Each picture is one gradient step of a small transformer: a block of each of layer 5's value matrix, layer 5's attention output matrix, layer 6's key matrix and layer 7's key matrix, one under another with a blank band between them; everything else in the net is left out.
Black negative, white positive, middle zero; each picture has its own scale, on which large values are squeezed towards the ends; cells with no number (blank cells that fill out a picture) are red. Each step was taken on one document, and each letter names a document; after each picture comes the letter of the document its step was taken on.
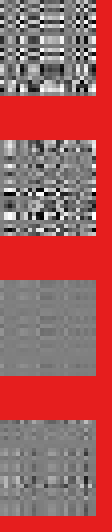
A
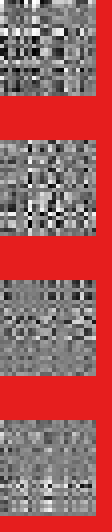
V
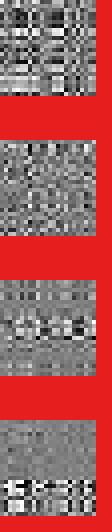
V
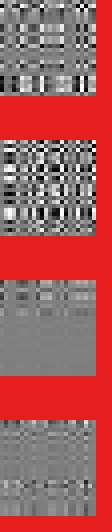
A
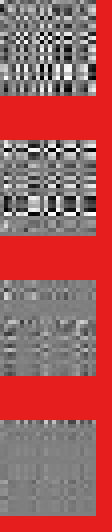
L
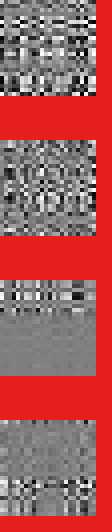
A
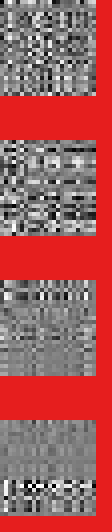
L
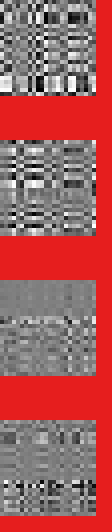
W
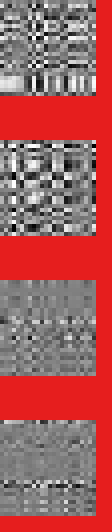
W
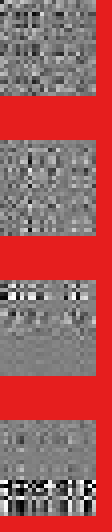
V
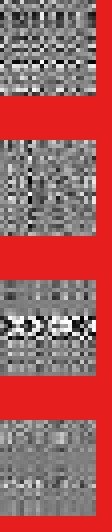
V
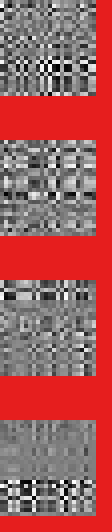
L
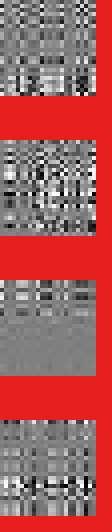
A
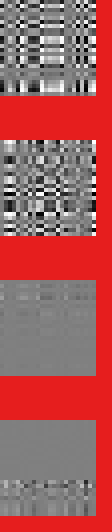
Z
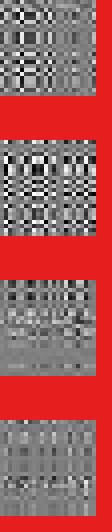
Z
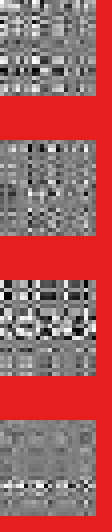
V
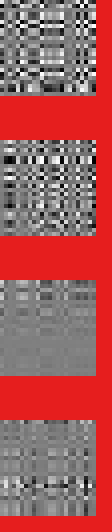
A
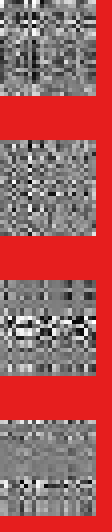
V
